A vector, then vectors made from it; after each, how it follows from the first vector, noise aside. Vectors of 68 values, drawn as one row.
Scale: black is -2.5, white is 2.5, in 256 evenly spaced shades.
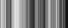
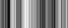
wrapped around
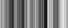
wrapped around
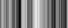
wrapped around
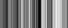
wrapped around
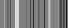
partly zeroed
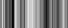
wrapped around
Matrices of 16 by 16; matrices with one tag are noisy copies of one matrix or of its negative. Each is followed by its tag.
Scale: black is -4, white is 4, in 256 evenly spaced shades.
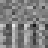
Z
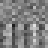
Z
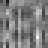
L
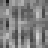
L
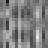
L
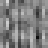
L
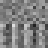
Z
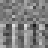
Z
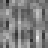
L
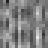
L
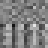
Z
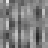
L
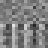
Z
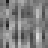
L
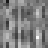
L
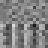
Z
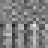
Z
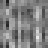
L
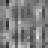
L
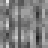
L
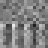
Z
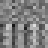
Z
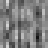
L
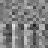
Z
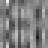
L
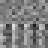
Z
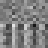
Z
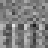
Z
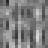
L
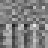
Z
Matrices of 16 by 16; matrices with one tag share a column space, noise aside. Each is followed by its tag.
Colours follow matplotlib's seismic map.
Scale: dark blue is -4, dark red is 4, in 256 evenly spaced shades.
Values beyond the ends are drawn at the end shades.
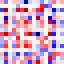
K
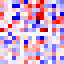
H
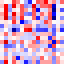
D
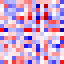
H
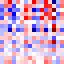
D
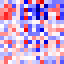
D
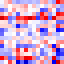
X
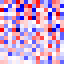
D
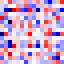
K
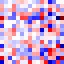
X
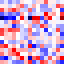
X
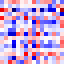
K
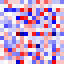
K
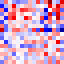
D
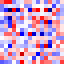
K
